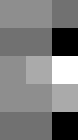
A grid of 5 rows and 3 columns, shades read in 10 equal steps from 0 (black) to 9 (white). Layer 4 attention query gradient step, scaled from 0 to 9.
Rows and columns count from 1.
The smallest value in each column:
4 4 0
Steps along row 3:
up up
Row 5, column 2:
4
